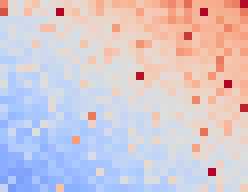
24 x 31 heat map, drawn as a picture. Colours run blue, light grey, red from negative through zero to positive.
Average level on the scale: 50%. Ninth with the highest average: top right. Mirror symmetry: none. Slope: up to the top right. Ninth with the lowest average: bottom left.
